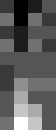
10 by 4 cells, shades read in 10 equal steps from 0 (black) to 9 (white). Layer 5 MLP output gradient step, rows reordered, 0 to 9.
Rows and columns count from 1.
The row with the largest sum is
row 10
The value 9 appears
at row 10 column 2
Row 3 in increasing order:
1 2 3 3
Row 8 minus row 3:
1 5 0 0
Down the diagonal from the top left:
2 0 3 2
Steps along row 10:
up down down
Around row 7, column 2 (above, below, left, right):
3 6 2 4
